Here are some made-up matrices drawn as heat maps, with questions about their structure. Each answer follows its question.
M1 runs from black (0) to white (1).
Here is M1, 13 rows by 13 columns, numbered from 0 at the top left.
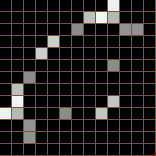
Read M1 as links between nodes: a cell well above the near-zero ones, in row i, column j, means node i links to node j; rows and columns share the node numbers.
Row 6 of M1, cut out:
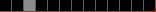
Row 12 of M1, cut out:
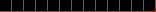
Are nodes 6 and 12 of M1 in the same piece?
no
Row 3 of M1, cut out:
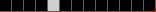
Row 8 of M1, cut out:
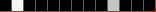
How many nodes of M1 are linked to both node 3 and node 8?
0
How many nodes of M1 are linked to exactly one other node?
8
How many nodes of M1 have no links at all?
1
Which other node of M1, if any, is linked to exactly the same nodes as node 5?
node 0
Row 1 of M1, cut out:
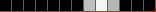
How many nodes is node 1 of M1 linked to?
3
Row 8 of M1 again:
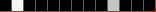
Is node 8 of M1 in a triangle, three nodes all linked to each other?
yes
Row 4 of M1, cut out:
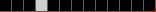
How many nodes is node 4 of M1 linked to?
1
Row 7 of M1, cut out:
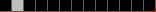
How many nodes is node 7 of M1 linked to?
1
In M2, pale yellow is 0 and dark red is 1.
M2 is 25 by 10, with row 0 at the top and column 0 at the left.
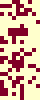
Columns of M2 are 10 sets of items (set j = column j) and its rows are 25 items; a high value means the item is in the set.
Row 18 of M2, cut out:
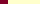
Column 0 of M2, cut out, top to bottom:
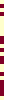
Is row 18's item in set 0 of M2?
yes
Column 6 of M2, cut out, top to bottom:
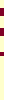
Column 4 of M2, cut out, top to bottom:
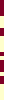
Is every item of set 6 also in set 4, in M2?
yes
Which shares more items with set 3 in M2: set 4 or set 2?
set 4
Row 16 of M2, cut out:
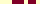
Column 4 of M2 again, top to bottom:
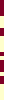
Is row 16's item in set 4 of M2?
yes
